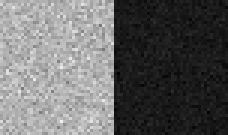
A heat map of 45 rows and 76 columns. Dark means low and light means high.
It is made of 1 by 2 panels. Panel 1,1: high, fine-grained. Panel 1,2: very low, fine-grained, faint in contrast.
